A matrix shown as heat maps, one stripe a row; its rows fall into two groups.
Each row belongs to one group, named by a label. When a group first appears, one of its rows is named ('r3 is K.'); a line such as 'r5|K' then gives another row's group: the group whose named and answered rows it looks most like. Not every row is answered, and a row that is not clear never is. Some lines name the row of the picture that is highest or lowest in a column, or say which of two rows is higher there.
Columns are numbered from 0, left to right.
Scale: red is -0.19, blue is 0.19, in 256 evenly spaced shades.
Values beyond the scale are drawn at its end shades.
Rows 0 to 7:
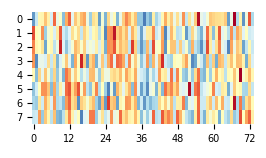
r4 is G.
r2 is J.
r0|G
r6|G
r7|G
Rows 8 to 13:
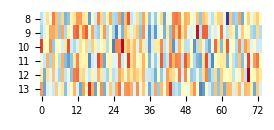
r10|J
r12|G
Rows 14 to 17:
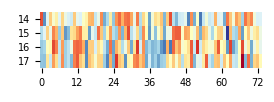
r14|J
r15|G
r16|G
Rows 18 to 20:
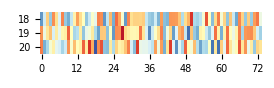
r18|G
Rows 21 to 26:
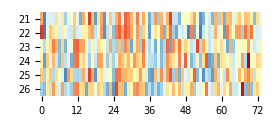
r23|G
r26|G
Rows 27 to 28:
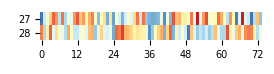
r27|G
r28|J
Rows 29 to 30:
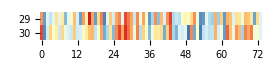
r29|J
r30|J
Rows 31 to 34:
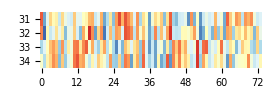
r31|J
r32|J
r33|G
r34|G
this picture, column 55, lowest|33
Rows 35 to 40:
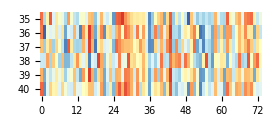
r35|J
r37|J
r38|G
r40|J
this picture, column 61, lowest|38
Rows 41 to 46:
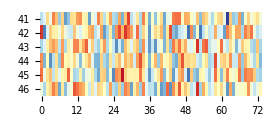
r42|J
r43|G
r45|J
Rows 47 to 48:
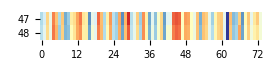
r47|G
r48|G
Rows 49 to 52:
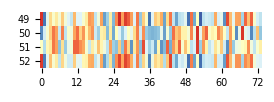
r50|G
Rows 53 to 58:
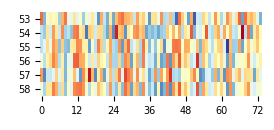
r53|J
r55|G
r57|J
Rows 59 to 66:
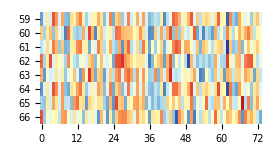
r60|J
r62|J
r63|J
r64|G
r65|G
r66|J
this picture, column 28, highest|65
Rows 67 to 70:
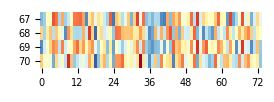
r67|G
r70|J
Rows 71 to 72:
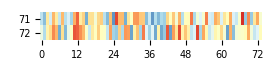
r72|G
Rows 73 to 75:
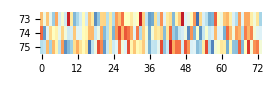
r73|J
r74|J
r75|G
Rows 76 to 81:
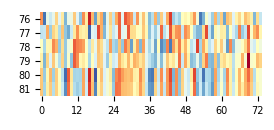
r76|J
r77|G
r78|G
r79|G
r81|J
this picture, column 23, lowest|78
